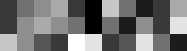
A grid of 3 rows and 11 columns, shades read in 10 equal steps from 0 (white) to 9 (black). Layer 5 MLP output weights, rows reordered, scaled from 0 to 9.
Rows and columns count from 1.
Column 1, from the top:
7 7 2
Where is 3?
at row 1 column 4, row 1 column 11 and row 2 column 3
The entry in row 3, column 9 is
1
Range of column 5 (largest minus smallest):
7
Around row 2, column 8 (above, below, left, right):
5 6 5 4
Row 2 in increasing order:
1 3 4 4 4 5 5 7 7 8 9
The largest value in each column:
7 5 6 7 7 9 7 8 8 7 8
